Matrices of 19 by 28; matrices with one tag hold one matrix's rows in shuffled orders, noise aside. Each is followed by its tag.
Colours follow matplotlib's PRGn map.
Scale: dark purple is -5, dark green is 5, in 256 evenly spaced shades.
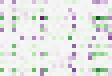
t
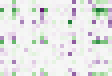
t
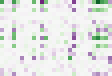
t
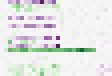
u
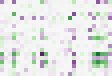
t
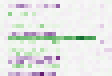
u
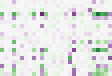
t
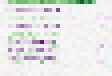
u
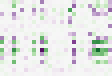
t
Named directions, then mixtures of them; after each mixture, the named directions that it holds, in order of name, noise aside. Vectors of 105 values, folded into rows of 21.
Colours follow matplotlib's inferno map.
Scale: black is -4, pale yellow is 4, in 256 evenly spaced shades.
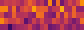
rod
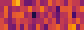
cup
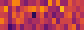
cup, rod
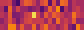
cup, rod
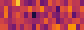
cup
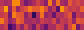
cup, rod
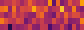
rod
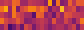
cup, rod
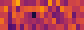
cup, rod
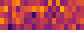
cup, rod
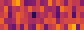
cup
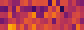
cup, rod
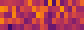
rod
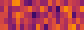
cup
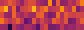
rod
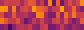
rod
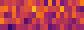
rod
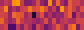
cup, rod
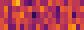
cup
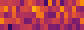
rod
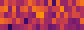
rod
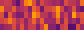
cup, rod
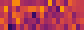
cup, rod
